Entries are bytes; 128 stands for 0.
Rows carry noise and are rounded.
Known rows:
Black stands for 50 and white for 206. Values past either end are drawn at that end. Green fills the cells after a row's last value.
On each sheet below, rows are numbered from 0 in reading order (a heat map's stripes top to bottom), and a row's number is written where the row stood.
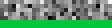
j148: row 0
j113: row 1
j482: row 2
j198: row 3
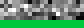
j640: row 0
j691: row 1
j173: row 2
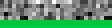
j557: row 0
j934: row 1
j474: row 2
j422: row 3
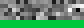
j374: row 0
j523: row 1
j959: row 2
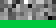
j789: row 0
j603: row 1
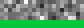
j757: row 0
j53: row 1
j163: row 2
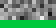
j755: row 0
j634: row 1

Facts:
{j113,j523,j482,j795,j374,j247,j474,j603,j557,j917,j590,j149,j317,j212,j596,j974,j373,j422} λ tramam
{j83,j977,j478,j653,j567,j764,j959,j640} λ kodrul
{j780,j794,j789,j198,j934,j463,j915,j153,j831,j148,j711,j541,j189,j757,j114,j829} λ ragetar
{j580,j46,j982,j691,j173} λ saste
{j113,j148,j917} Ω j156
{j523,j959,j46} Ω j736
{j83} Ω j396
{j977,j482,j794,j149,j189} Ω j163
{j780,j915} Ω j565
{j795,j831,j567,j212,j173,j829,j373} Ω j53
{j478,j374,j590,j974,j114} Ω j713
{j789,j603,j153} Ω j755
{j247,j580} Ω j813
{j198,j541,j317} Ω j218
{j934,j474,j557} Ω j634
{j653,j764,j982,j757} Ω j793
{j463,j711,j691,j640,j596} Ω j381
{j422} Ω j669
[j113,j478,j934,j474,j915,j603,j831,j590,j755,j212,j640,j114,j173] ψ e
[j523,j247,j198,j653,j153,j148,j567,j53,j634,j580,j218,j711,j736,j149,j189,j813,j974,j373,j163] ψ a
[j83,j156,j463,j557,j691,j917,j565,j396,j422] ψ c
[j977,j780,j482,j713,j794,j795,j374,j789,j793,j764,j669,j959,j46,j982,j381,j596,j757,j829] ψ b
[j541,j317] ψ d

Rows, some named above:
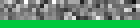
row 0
j757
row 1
j789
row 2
j149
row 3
j53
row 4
j381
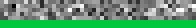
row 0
j148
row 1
j218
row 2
j977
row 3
j482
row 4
j374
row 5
j653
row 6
j640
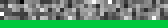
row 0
j46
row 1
j713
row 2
j813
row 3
j934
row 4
j813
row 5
j736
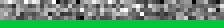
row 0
j934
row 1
j541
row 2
j691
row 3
j915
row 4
j640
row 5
j46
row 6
j974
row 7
j381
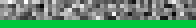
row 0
j831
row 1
j711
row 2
j567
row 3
j53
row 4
j982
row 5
j917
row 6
j317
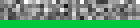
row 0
j780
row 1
j114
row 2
j463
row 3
j669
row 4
j794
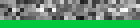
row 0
j596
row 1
j83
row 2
j373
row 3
j156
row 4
j478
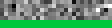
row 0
j153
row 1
j793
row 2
j795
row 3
j764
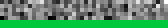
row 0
j580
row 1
j212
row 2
j565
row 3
j557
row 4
j189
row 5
j829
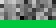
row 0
j590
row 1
j247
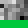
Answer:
j474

